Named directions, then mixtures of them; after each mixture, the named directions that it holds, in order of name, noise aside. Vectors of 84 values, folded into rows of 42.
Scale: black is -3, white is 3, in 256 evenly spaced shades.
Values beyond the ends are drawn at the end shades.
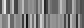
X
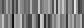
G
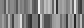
G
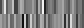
X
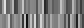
X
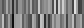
G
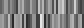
G, X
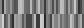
G, X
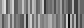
G, X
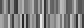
G, X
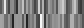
G, X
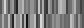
G, X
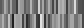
G, X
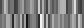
G, X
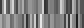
X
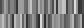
G, X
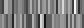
G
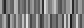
X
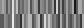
G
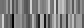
G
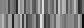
G, X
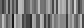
G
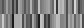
G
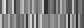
G, X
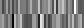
G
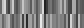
X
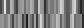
G, X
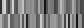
X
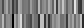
G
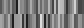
G, X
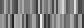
G, X
